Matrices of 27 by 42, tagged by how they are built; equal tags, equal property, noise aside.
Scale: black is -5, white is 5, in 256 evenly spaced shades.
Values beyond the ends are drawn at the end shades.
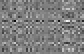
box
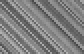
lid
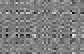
box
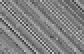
lid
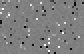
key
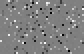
key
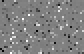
key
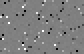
key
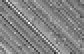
lid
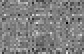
box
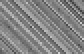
lid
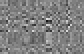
box
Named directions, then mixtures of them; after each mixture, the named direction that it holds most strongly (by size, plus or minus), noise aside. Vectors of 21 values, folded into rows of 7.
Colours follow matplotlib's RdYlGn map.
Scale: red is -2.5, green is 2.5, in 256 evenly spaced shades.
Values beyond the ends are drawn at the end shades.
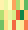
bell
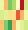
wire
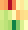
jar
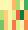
bell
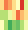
jar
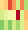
jar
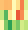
jar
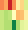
jar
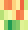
jar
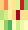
wire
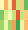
bell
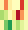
wire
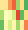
bell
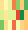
bell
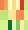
wire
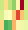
wire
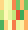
bell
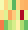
bell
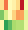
wire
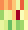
jar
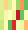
bell
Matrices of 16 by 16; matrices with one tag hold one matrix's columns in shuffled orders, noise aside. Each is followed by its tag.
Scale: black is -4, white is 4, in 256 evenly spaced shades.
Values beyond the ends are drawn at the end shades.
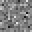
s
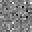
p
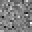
s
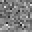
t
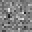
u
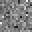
s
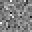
s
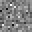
t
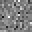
s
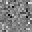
p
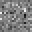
u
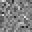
s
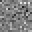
p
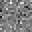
p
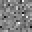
s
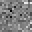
p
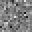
s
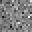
s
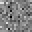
p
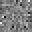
s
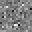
t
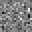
u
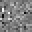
u
